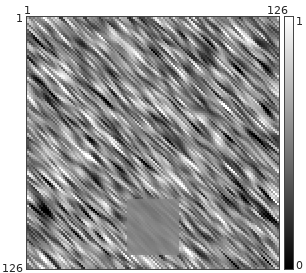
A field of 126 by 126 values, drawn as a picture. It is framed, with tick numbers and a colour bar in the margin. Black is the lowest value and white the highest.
Mirror symmetry: none. Slope: none. Odd rows or columns: none. Grain: diagonal, down to the right. Odd patch: calmer, in the bottom middle. Calmest part: bottom middle.
